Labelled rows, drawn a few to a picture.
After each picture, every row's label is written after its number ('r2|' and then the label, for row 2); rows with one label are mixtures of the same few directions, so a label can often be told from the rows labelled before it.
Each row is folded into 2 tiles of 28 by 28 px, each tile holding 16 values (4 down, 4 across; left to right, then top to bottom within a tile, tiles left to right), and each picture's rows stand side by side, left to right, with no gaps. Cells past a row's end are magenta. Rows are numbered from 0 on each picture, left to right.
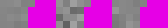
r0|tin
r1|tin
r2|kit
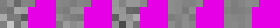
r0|tin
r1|tin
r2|tin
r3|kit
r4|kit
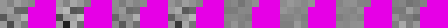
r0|tin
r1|tin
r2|tin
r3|tin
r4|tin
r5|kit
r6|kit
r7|tin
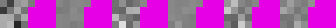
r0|kit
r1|kit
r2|tin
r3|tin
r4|kit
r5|kit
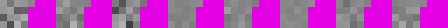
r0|tin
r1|kit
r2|kit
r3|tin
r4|kit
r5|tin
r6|kit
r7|tin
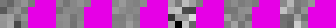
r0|kit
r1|kit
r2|kit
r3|tin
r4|tin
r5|kit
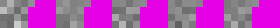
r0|kit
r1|kit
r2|tin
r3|tin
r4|tin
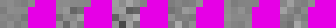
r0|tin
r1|tin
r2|tin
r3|tin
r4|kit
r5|kit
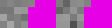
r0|tin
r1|kit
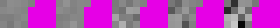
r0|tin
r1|kit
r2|tin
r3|kit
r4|kit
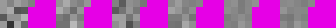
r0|tin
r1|kit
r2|kit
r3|kit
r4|kit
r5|kit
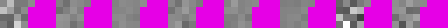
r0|kit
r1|kit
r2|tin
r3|kit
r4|kit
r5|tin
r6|tin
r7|tin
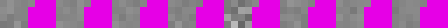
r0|kit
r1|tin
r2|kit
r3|tin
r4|tin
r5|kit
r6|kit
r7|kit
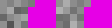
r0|tin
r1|kit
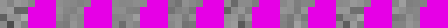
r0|tin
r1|kit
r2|tin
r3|kit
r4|kit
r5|kit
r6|tin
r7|kit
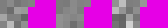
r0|tin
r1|kit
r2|kit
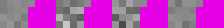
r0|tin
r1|tin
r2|tin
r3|kit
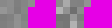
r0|kit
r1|kit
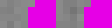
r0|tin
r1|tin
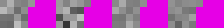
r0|kit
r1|tin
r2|kit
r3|tin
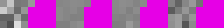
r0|kit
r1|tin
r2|kit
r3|kit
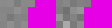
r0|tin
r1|tin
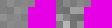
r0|tin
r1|tin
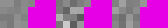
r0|kit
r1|tin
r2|kit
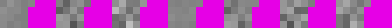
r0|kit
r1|kit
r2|kit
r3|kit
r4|kit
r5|tin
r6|kit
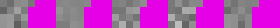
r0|kit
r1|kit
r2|tin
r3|tin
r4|kit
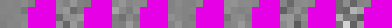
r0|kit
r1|tin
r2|kit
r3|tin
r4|kit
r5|kit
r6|tin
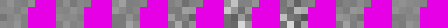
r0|kit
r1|tin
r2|kit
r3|tin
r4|kit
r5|tin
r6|tin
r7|kit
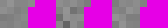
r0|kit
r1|tin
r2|tin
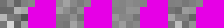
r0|tin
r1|kit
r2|tin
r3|tin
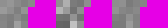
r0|kit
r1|kit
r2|kit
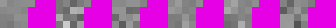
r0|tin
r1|tin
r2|tin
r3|kit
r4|kit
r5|kit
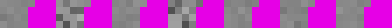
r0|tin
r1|tin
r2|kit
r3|kit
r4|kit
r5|kit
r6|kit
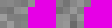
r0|tin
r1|kit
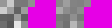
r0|kit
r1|kit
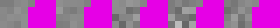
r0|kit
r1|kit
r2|tin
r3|tin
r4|kit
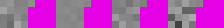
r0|kit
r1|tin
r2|tin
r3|tin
